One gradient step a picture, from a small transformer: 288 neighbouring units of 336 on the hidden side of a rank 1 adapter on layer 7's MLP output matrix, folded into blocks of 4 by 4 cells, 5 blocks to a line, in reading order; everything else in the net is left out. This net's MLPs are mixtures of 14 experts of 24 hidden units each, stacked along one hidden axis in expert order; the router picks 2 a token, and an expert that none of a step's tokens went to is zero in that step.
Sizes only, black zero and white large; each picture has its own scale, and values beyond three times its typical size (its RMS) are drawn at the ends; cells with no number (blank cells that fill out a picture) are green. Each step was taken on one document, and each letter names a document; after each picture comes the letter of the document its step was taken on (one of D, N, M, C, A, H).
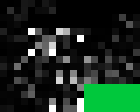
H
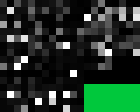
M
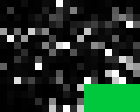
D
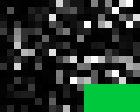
D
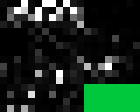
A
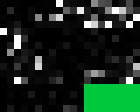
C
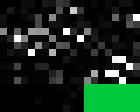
D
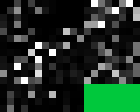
C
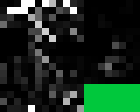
A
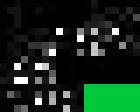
M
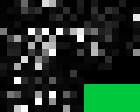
M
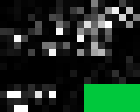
M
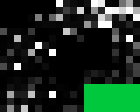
C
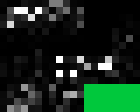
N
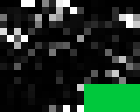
D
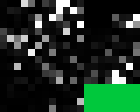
D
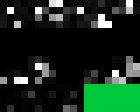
C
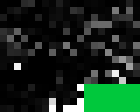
D
